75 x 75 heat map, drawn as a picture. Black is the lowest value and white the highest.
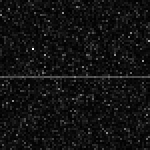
The halves do not mirror each other. On average the colour sits 10% of the way up the scale. The values are skewed, with a long tail toward high values. Row 39 differs from the rows beside it. There is no overall slope. There are no regular stripes.
